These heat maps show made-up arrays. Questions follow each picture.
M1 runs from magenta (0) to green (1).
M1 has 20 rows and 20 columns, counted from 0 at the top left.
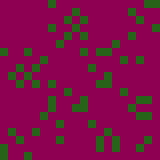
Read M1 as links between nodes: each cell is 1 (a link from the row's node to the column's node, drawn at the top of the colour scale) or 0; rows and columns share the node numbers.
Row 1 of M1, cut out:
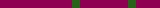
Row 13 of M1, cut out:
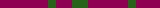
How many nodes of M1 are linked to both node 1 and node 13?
2
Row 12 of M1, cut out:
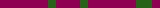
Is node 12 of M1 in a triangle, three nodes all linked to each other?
yes
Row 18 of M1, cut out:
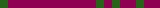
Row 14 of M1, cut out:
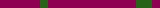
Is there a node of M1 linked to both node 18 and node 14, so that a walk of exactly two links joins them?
yes
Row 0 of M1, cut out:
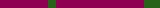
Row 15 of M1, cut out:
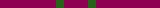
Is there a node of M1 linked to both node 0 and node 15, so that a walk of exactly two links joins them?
no
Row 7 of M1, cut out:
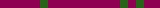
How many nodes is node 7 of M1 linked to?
3
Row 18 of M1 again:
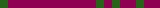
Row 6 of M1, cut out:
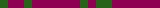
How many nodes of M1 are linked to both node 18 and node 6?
2
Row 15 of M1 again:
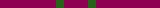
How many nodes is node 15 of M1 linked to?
2
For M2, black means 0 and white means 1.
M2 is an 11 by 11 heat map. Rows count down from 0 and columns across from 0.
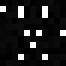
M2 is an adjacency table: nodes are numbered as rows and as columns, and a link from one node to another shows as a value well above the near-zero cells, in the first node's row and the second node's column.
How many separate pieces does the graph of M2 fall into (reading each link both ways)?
2
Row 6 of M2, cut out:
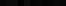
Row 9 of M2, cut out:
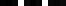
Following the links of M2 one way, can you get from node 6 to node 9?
no
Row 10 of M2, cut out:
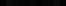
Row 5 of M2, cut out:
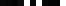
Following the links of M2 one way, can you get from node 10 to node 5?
no
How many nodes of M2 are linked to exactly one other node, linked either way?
4
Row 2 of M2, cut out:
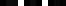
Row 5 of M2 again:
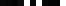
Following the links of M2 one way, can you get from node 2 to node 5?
yes
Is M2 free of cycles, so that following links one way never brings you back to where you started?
yes
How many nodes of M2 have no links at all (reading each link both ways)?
1
